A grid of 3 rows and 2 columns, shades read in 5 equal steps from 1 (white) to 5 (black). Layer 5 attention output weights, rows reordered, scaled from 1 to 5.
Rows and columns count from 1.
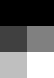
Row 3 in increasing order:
1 2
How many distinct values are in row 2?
2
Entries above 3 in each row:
2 1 0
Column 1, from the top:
5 4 2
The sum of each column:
11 9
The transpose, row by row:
5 4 2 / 5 3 1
